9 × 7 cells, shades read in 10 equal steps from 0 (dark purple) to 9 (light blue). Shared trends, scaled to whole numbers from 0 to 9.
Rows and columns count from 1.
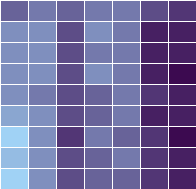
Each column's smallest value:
4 5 2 4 4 1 0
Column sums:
61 52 27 43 43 15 8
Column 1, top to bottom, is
4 6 6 6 6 7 9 8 9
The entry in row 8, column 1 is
8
